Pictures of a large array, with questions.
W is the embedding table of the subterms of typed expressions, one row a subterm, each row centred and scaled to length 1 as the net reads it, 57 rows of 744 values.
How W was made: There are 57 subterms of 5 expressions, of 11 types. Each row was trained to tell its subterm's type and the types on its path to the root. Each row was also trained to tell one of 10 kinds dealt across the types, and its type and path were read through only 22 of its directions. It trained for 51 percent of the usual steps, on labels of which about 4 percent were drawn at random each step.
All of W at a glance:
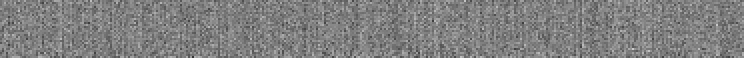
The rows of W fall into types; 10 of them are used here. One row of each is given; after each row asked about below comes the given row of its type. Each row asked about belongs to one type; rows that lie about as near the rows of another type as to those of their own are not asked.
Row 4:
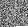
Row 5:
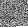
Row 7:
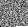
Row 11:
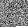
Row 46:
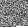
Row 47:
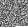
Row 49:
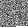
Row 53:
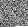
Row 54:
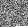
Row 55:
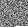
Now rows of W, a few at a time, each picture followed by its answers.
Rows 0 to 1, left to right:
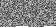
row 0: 11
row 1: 11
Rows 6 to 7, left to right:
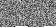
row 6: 47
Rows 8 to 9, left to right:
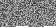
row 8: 47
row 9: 46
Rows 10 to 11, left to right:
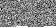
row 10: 4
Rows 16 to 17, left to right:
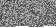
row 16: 7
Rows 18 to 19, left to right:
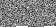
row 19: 5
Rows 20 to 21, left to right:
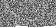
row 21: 5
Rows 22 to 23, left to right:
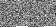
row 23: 4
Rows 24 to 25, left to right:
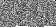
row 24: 46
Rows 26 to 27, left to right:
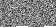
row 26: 47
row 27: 47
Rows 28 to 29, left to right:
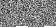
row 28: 46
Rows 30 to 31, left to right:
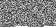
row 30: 4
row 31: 55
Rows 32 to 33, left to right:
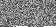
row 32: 49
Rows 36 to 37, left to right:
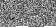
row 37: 46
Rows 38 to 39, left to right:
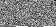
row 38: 49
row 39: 11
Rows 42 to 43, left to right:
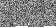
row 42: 4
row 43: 11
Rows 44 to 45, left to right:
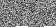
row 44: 46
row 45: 47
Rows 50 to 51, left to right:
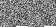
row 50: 55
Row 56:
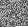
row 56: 53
